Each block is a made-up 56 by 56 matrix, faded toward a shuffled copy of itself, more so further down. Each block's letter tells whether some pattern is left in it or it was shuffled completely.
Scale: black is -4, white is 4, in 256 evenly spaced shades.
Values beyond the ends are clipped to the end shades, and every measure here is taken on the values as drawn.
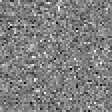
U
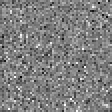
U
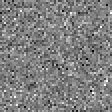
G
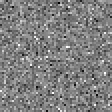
G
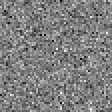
U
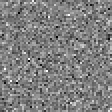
G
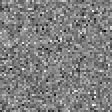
U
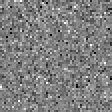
U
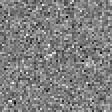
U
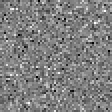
U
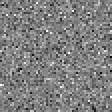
U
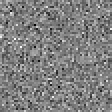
U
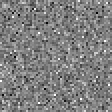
U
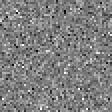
U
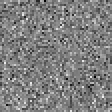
U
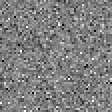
U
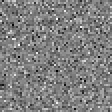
G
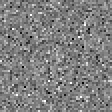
G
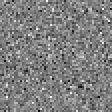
U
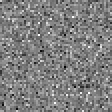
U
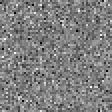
G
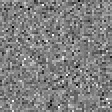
G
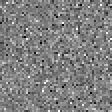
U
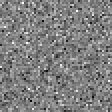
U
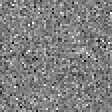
G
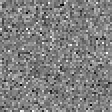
G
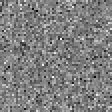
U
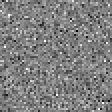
G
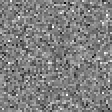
G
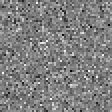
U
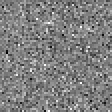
G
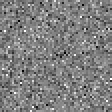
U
